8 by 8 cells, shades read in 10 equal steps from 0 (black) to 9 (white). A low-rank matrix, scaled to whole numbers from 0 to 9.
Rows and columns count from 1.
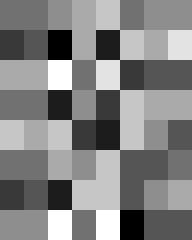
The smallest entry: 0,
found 2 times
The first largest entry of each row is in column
5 8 3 6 1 5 4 3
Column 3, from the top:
5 0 9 1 7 6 1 9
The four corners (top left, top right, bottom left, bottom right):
4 5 5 3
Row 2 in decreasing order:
8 7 6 6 3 2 1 0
